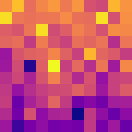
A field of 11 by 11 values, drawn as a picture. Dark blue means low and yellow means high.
Slope: up to the top. Calmest part: top middle. Odd rows or columns: none. Grain: fine. Average level on the scale: 50%.
